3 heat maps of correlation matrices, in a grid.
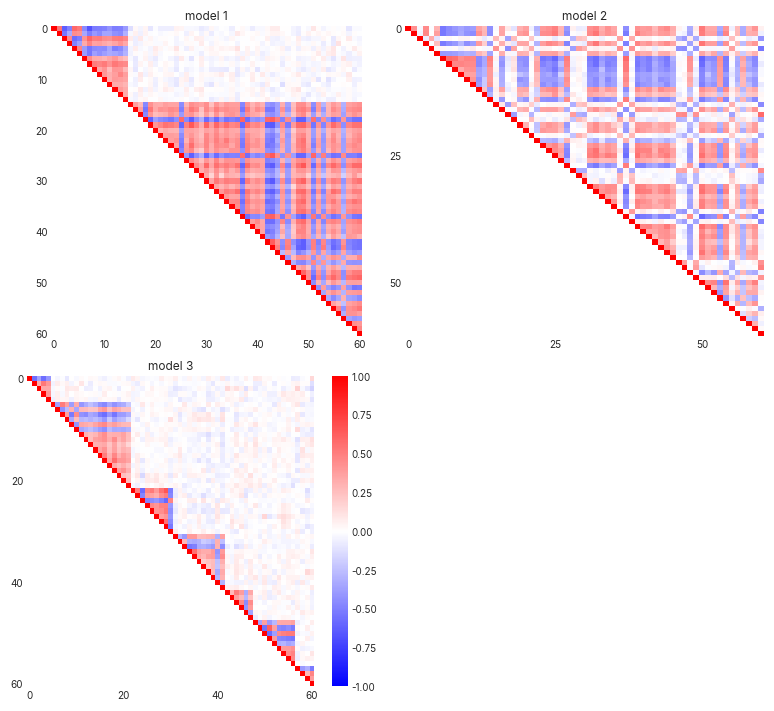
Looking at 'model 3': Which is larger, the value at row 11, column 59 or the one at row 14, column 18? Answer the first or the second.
the second
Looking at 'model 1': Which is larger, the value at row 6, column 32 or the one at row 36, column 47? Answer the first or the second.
the second
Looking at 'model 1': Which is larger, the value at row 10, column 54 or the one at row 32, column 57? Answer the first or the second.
the first
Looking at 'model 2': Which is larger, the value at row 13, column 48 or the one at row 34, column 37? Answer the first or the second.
the first
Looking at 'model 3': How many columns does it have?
61
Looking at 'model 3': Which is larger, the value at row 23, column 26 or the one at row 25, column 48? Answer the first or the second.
the first
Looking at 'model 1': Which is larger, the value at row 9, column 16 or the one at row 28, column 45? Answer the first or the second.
the second
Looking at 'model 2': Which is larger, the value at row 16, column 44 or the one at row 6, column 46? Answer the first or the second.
the first
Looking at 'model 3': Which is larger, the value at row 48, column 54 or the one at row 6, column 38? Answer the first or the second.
the first
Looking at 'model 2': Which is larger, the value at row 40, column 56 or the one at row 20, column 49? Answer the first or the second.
the first
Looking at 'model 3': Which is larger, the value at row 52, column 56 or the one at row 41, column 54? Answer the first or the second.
the second
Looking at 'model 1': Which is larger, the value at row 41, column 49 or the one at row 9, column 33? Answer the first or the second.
the first
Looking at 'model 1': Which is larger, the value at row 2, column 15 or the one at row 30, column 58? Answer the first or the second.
the second
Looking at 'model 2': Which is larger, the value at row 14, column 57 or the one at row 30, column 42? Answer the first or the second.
the first
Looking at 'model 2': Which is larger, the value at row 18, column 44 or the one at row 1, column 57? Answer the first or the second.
the first
